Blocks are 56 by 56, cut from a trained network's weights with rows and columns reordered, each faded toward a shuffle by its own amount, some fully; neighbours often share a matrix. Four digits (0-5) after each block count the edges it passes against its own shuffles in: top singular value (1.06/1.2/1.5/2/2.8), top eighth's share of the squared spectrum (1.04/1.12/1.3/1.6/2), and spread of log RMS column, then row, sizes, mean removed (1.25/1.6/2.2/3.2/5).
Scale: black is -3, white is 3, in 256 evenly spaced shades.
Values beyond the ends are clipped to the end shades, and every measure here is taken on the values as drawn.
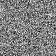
1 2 0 0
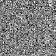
2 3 1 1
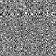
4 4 2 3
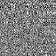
3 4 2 2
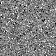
0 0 0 0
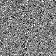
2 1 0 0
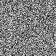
0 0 0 0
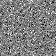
1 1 0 0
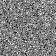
0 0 0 0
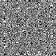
3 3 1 2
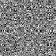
3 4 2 2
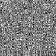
3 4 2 1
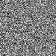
3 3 1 1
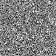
2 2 1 0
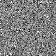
2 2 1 1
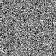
2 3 0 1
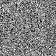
2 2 0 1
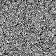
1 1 0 0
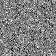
0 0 0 0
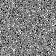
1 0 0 0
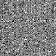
3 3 1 1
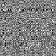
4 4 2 2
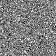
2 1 0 0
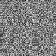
4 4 1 2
